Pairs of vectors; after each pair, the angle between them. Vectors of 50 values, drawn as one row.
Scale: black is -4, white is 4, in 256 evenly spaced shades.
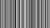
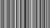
nearly opposite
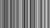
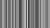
partly opposed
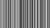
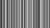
partly opposed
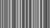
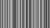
nearly parallel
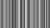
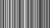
orthogonal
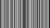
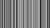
orthogonal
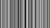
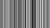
partly aligned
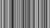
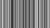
nearly parallel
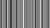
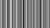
nearly opposite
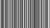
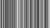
partly aligned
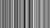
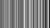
partly opposed
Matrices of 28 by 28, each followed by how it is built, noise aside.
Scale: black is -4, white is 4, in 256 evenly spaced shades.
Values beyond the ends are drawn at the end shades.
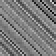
Toeplitz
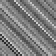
Toeplitz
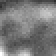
smooth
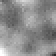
smooth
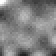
smooth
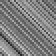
Toeplitz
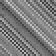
Toeplitz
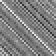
Toeplitz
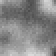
smooth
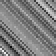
Toeplitz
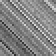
Toeplitz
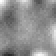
smooth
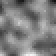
smooth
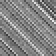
Toeplitz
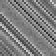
Toeplitz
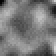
smooth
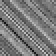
Toeplitz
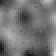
smooth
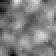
smooth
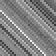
Toeplitz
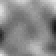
smooth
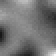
smooth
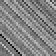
Toeplitz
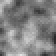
smooth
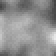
smooth
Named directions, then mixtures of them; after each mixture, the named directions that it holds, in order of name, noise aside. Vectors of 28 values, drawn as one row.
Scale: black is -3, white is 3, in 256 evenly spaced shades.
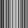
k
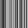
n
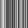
n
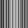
k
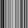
k, n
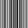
k, n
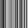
n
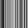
k, n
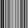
k, n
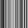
k, n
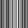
k, n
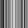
k, n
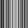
k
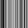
k, n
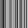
n
